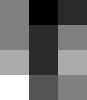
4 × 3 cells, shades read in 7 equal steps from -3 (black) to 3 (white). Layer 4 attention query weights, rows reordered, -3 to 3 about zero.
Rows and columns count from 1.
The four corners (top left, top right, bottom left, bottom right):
0 -2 3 0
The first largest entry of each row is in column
1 1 1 1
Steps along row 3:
down up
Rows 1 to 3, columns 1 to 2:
0 -3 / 0 -2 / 1 -2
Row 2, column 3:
0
